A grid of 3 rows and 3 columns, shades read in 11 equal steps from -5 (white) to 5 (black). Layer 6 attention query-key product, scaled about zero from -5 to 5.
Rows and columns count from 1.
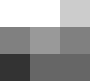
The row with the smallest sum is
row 1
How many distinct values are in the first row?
2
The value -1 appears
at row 2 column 2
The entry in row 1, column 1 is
-5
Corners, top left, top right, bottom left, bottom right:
-5 -3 3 1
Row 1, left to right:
-5 -5 -3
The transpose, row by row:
-5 0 3 / -5 -1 1 / -3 0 1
